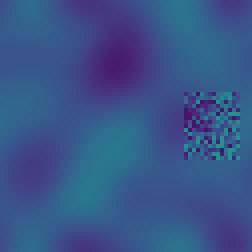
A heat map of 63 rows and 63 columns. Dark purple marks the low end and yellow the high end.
The middle right is the roughest part. The top middle is the ninth with the lowest average. Neither half mirrors the other. In the middle right lies a patch that is rougher than the rest. No regular stripes run through it. No overall slope runs across the table.
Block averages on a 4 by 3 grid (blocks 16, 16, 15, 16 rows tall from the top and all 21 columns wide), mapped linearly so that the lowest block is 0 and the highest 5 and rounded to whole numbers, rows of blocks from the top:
304 / 313 / 253 / 332
